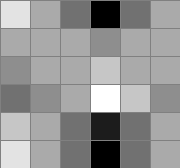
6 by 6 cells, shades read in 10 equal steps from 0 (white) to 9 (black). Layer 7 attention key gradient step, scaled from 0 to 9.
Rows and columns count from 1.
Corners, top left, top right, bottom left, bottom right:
1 3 1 3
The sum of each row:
26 19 18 18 26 26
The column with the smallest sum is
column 1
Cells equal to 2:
3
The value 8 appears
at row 5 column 4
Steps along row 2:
same same up down same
